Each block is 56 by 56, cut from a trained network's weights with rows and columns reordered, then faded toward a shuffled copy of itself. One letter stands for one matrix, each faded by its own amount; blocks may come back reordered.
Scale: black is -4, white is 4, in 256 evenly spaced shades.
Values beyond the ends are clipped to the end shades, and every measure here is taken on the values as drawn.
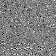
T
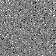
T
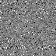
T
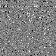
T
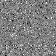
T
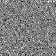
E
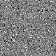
E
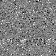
T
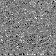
T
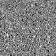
E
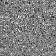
E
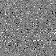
T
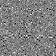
T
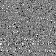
T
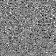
E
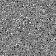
E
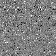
T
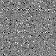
T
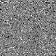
E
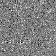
E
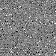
T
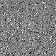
T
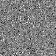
E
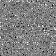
T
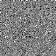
E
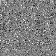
E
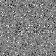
T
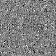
E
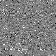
T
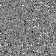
T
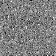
E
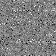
T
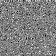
E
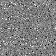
T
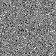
E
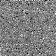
E
